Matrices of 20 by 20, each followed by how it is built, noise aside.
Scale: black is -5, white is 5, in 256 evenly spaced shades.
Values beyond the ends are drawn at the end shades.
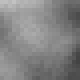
smooth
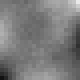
smooth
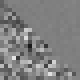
lower triangular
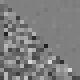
lower triangular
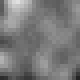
smooth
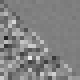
lower triangular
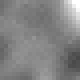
smooth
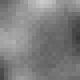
smooth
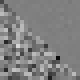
lower triangular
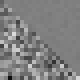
lower triangular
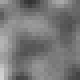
smooth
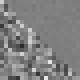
lower triangular
